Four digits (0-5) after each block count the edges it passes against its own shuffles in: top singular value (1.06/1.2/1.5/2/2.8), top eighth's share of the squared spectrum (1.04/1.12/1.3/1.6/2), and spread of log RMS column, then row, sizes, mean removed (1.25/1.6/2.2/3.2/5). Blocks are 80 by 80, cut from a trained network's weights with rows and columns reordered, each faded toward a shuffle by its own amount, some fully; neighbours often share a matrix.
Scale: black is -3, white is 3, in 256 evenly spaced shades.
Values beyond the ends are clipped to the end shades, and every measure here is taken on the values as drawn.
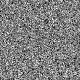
2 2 0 0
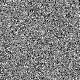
1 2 0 0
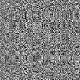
4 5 3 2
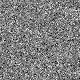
0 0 0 0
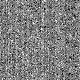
2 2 0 1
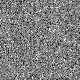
0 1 0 0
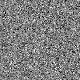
2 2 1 1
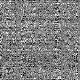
3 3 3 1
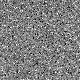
0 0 0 0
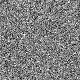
0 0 0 0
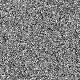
0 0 0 0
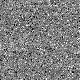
0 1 0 0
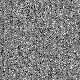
0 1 0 0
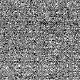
3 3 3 0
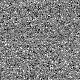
1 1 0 0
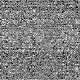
3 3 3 1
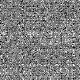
3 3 3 0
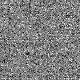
1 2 1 0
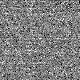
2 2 1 0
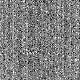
3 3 0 2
